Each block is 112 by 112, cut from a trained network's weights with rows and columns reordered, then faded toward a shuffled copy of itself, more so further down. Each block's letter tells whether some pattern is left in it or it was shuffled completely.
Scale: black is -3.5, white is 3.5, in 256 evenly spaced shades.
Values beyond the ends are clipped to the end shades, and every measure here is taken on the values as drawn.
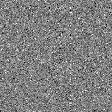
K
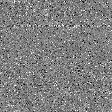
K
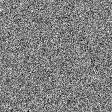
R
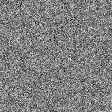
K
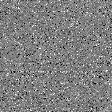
K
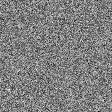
R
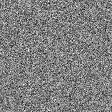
R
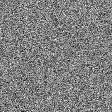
R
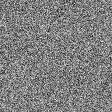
R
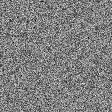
R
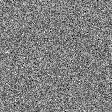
R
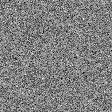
R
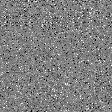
K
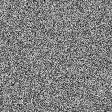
K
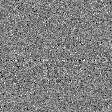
K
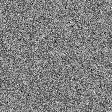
R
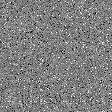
K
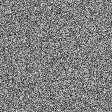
R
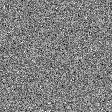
R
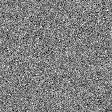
R
